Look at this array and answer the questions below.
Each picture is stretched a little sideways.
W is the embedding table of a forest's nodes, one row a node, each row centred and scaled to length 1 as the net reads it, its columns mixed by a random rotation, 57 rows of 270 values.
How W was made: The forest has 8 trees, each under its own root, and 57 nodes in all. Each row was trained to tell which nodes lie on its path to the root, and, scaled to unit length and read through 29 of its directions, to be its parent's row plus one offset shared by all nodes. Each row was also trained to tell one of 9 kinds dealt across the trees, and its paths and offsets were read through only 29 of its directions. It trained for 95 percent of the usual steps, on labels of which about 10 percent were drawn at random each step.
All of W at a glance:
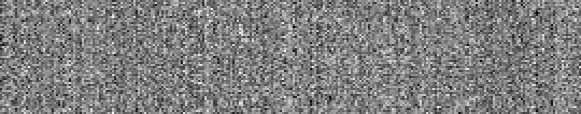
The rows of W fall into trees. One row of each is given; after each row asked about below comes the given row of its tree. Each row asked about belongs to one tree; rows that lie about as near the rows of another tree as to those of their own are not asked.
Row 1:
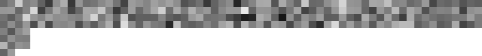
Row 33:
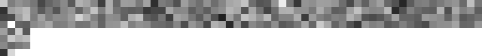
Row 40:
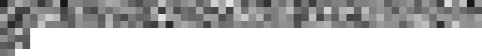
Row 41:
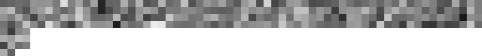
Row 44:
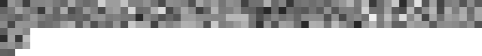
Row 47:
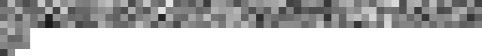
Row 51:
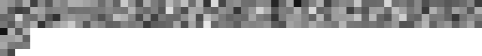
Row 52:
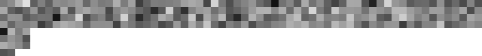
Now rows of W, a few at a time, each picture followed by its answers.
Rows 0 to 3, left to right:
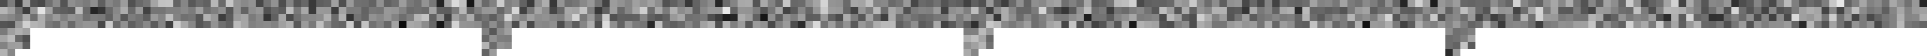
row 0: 41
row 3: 33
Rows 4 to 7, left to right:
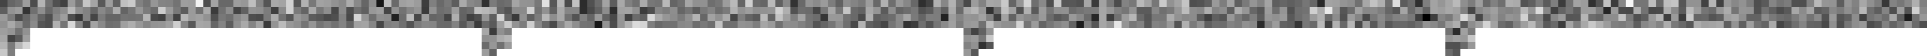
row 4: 51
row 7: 33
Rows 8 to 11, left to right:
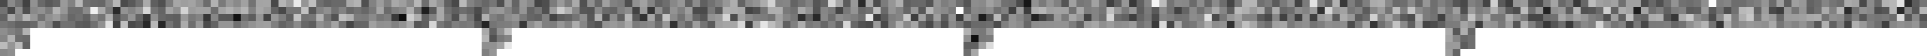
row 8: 1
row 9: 41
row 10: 40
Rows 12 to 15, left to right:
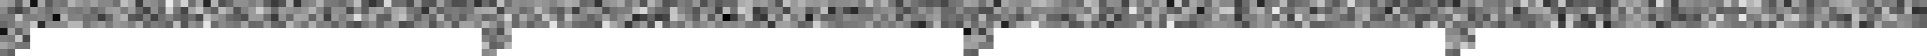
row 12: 51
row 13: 51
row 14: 51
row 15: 52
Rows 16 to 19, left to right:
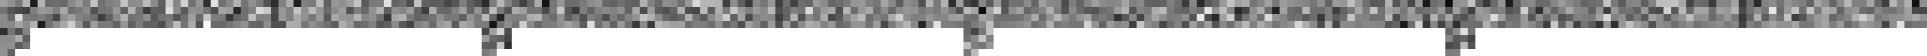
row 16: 51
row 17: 40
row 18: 41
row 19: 40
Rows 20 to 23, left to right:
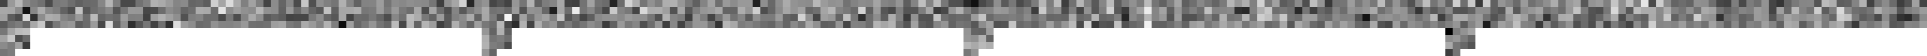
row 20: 1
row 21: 1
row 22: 41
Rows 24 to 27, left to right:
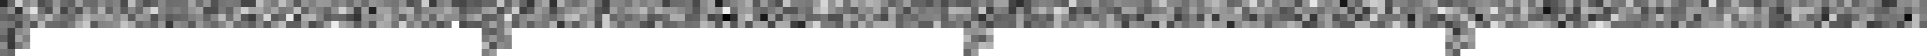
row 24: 40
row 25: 1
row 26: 1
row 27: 41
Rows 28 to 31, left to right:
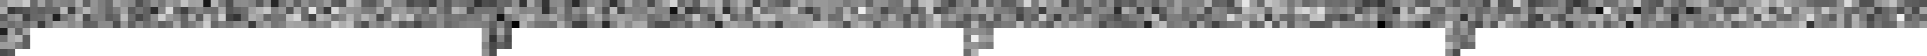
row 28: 52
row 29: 40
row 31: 52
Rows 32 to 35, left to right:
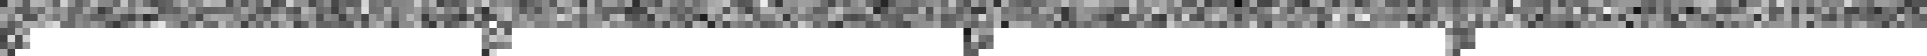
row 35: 51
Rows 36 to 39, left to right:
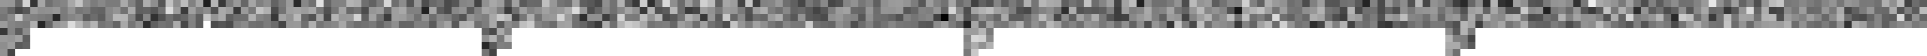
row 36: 51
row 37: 33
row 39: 41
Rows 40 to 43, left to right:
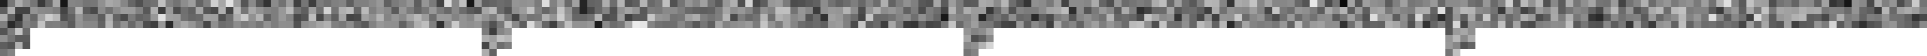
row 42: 52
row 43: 47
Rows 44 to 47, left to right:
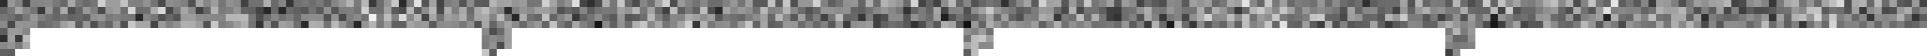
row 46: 41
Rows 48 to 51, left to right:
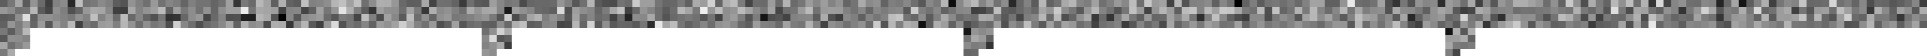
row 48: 1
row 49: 1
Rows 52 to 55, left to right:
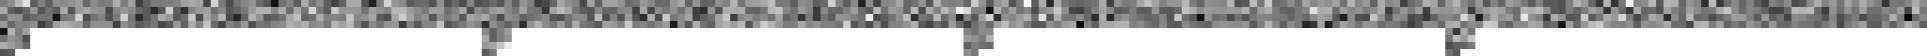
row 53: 41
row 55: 33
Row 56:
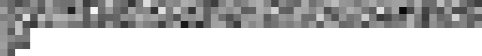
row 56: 1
